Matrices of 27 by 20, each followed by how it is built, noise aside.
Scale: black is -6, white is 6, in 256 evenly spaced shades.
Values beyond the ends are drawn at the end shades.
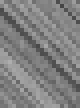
Toeplitz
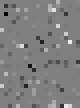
sparse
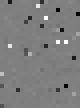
sparse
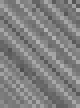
Toeplitz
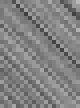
Toeplitz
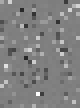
sparse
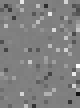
sparse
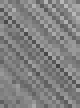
Toeplitz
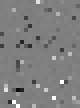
sparse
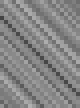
Toeplitz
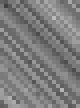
Toeplitz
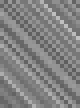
Toeplitz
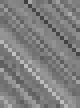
Toeplitz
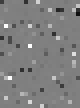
sparse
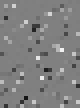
sparse
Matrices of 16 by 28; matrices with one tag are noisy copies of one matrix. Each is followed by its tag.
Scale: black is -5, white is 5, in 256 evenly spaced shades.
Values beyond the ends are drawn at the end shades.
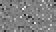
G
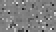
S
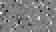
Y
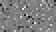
G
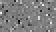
Y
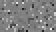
S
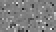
S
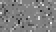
Y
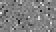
Y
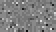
S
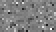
S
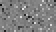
G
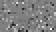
S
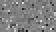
S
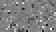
S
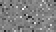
G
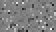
S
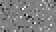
G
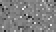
G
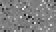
G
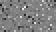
G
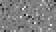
G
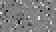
Y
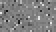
Y
